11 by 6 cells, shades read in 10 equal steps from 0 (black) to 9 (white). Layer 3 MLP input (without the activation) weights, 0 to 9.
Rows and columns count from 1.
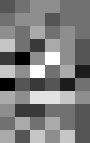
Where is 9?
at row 5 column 4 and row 6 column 3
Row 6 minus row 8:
1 0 1 -4 -1 -4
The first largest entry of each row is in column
3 2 3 1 4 3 6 3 1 2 3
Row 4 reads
7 4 2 6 5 3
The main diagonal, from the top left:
3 5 6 6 5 1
